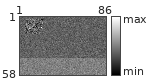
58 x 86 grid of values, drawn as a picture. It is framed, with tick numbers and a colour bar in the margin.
A horizontal seam about 70% of the way down splits the table, and the bottom part is higher. An odd patch, rougher than its surroundings, sits in the top left. The top left is the roughest part.
